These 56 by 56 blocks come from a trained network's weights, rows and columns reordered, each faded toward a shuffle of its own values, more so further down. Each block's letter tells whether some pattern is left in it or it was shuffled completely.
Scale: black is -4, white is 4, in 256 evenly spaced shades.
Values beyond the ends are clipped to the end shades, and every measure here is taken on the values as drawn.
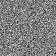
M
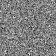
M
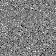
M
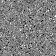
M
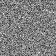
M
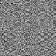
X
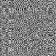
X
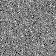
M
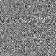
X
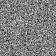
M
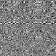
X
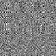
X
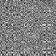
X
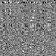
X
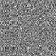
X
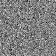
M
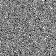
M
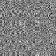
X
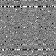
X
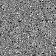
M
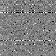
X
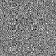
X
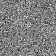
M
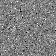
M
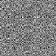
X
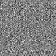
X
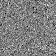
M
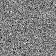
M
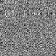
X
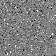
M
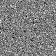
M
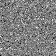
M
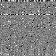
X
